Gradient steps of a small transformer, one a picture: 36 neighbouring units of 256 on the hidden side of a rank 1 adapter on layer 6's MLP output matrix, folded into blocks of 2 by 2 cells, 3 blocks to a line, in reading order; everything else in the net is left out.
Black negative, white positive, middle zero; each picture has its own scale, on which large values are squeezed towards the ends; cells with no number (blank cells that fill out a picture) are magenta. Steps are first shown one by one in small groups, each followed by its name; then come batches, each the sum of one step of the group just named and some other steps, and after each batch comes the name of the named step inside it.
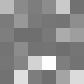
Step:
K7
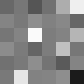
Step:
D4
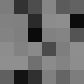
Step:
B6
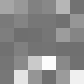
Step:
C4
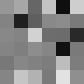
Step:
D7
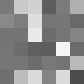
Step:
D4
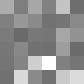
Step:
K7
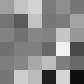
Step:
K7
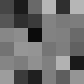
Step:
D7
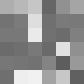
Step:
D4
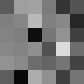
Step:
B6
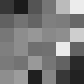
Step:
D4
